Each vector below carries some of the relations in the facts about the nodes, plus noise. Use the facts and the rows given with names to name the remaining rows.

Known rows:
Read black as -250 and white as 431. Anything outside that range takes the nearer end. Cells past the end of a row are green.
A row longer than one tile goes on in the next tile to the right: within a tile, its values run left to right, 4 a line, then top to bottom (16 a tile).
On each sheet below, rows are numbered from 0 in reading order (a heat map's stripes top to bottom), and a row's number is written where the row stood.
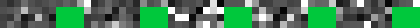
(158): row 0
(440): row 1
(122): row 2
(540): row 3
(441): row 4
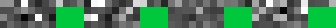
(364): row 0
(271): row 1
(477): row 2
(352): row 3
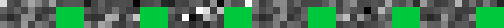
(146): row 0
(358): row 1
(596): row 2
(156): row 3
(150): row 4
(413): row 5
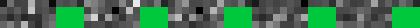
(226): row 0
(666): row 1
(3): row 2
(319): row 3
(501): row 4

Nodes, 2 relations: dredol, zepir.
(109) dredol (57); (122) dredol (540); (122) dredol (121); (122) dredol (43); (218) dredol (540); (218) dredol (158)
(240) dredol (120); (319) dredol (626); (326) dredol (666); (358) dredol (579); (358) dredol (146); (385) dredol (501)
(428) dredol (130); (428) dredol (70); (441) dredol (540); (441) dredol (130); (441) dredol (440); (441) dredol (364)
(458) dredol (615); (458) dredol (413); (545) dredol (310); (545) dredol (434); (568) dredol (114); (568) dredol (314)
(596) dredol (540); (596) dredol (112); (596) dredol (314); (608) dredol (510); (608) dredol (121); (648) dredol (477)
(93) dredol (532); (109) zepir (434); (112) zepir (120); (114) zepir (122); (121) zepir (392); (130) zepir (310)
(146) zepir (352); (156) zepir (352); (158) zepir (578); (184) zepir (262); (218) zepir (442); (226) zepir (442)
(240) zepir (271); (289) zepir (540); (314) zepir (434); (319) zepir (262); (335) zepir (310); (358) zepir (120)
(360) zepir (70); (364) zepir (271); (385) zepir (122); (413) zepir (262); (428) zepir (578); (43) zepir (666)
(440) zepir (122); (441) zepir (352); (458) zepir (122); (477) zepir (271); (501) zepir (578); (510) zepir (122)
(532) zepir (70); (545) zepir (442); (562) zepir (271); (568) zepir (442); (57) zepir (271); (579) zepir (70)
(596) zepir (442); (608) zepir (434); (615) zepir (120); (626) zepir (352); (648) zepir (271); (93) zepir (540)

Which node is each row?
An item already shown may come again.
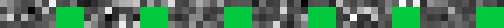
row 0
(310)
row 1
(121)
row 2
(146)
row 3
(545)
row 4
(314)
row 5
(562)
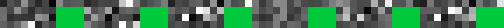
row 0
(428)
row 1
(510)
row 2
(596)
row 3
(156)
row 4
(434)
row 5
(568)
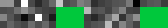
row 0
(364)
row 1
(385)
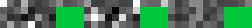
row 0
(130)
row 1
(540)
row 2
(156)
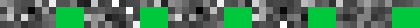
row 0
(434)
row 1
(442)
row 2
(666)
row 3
(70)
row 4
(626)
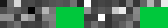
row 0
(326)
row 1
(114)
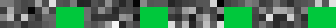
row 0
(120)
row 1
(428)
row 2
(608)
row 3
(112)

